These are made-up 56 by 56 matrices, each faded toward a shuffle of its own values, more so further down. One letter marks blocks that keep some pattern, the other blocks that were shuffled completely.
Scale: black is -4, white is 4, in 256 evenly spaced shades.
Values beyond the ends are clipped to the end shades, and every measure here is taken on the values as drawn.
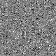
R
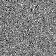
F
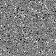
R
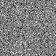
R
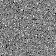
F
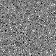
R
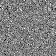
R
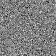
F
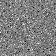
F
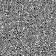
F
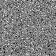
F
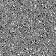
R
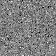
R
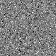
R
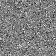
F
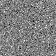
F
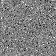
F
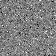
F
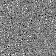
F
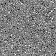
F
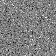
F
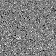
R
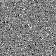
R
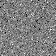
F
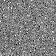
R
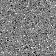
F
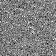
R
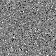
R
